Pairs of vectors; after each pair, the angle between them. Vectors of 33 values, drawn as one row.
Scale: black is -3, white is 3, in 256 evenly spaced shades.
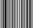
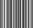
nearly opposite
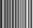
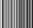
nearly opposite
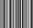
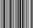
nearly parallel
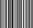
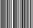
nearly opposite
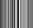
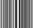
nearly opposite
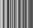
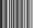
nearly opposite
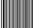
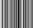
orthogonal
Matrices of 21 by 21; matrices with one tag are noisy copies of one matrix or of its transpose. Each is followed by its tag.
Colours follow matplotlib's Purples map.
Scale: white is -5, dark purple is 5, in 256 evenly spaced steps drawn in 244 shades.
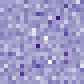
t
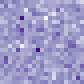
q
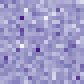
q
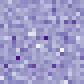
t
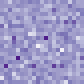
t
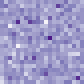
q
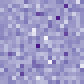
t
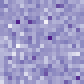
q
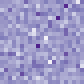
t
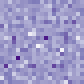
t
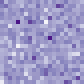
q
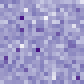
q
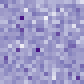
q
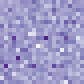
t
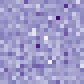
t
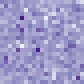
q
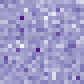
q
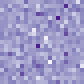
t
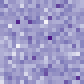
q
